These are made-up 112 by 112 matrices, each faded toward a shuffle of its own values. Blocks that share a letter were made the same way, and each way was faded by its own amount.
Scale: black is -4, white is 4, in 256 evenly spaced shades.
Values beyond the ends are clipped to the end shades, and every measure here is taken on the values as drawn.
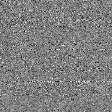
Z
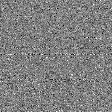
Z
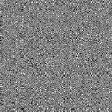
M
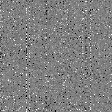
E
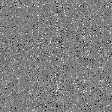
E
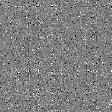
E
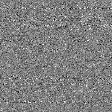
Z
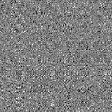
M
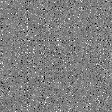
E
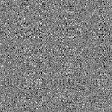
M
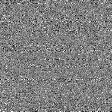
Z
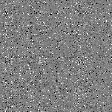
E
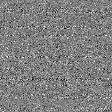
Z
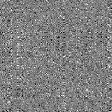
M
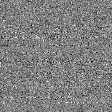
Z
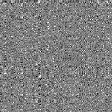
M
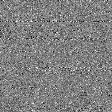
Z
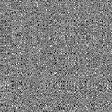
M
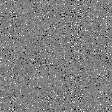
E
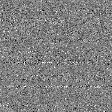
Z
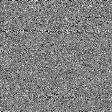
Z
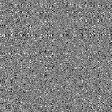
M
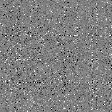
E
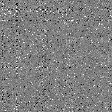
E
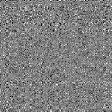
M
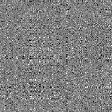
M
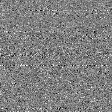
Z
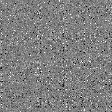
E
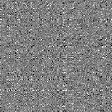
M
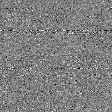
Z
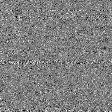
Z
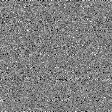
Z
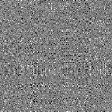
M
